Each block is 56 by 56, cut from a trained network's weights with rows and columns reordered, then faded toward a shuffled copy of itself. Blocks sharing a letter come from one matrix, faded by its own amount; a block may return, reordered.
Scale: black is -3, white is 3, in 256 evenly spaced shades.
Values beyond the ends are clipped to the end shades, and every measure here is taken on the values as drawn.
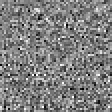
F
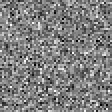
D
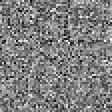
F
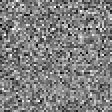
F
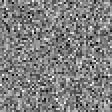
D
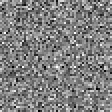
F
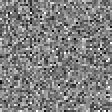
D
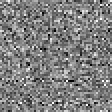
F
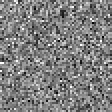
D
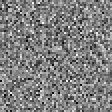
D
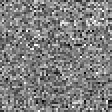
F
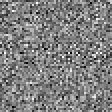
F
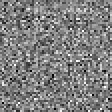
F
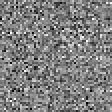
F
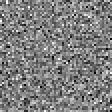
D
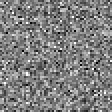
F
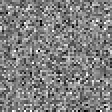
F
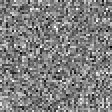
D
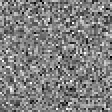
D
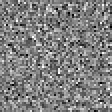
D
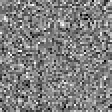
D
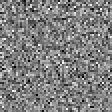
D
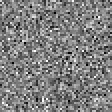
D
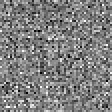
F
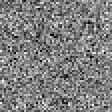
D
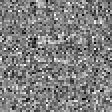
F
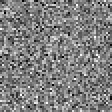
D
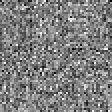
F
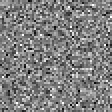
D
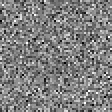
D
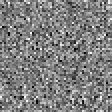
F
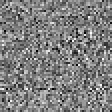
F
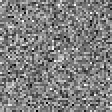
D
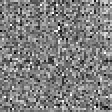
F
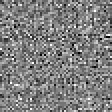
F
